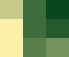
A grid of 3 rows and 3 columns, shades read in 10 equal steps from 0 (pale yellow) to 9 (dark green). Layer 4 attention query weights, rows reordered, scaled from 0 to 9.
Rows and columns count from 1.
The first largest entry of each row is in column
3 3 2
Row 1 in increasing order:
2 7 9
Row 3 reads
0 6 5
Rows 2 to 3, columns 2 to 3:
7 8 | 6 5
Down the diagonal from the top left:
2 7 5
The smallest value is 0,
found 2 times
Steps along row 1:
up up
